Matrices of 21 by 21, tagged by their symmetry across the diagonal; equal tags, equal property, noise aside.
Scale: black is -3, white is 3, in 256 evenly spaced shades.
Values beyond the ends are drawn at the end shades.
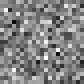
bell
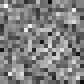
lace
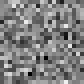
bell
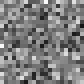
lace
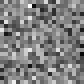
bell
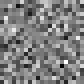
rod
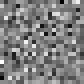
rod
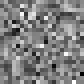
rod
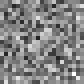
lace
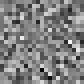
rod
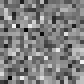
bell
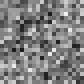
lace
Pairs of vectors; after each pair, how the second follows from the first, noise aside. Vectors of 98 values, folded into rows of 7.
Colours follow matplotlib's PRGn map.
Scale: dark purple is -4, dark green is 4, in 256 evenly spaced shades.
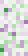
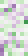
negated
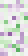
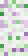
wrapped around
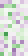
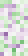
negated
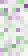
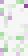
partly zeroed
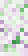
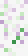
partly zeroed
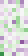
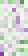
negated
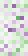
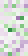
negated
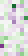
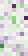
negated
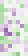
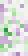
negated
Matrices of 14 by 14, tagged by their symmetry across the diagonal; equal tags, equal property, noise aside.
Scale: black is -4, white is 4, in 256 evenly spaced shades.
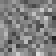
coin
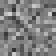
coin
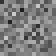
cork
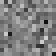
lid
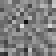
coin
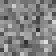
lid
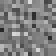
coin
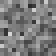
cork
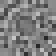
cork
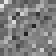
cork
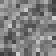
cork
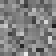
coin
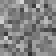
cork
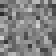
lid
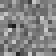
lid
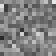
lid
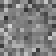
coin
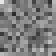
cork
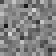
cork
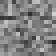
lid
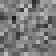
lid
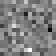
coin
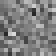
coin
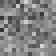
lid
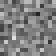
coin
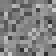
cork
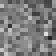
lid
